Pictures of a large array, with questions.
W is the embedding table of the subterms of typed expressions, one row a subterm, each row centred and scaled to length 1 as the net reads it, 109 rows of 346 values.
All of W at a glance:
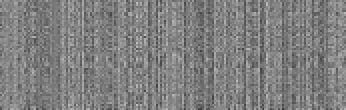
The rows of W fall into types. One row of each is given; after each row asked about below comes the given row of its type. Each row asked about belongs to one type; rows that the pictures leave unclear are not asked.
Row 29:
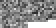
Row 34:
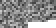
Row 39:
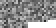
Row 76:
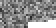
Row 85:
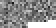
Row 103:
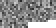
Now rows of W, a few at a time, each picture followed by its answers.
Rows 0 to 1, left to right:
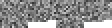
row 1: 39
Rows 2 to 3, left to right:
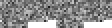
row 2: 76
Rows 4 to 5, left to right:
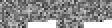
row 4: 34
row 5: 39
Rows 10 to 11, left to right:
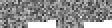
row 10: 39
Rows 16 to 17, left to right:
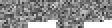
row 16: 39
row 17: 76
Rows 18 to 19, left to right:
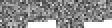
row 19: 103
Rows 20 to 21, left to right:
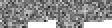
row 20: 76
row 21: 34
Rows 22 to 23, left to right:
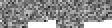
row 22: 76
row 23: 34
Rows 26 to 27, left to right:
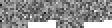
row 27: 85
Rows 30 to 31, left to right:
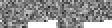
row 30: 76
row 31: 29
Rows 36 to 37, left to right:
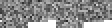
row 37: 85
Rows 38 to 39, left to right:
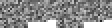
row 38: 39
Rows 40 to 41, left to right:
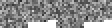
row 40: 39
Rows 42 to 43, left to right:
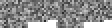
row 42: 39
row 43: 29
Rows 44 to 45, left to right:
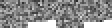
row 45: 39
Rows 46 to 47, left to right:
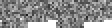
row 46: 29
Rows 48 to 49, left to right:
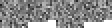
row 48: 103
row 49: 103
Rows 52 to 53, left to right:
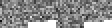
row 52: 34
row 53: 76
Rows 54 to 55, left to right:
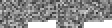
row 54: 34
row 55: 76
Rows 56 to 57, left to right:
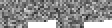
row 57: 76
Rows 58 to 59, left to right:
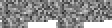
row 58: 29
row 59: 29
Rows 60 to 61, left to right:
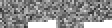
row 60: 76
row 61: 29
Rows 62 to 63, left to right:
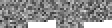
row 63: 85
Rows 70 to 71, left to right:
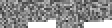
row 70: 103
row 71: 103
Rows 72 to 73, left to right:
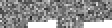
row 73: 29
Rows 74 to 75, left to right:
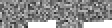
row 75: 85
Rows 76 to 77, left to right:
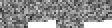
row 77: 34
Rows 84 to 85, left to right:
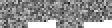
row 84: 39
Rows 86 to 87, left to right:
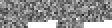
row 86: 85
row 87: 29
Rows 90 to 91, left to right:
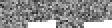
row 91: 85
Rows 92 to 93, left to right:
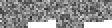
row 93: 39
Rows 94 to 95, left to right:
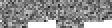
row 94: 76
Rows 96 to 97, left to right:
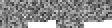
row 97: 34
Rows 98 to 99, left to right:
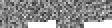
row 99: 34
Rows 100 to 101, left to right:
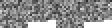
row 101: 103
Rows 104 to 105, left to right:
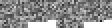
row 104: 39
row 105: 39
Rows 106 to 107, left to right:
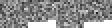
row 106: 103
